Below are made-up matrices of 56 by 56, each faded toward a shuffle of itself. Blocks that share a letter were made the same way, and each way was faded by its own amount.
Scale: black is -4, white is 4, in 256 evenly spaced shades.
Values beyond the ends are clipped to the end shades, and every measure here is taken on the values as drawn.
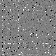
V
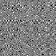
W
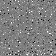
V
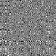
W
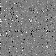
V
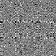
W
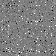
V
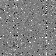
V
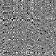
W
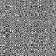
W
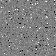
V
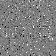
V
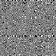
W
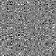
W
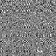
W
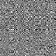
W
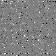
V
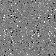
V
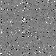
V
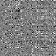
W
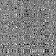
W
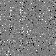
V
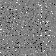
V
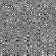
W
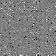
V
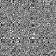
W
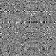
W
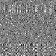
W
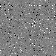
V
